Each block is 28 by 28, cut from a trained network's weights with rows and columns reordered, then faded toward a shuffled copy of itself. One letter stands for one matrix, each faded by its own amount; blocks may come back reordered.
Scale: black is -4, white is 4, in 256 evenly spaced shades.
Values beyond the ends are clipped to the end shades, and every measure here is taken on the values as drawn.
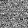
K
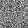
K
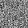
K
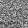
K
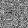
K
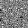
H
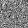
H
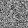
H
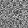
K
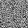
K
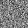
H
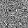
K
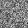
K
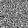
H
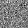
H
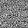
K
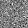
H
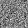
H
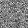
H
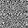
K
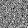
H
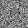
K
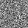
H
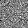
H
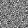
K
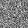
K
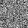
H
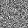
K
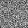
K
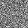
H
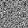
K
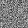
K
